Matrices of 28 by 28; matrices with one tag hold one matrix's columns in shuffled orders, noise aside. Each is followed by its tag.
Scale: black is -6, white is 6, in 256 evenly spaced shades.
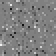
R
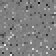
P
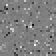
R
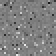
P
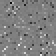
P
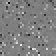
P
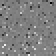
P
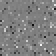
R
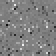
R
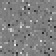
R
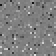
P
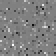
R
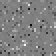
R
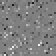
P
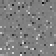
P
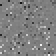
P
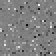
R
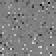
P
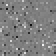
R
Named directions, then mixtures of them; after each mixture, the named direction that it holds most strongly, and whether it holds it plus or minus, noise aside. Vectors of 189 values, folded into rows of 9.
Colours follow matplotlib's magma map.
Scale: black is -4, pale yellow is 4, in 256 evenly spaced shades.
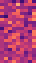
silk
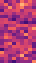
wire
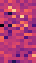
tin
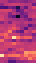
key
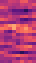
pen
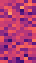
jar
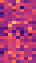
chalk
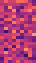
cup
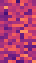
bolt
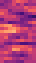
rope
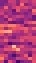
rope, plus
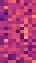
bolt, plus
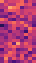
tin, plus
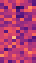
cup, plus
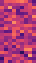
cup, plus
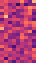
silk, minus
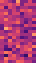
bolt, minus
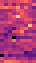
key, minus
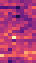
key, plus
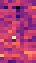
key, plus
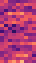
rope, minus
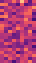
silk, minus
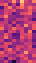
silk, minus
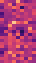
chalk, plus
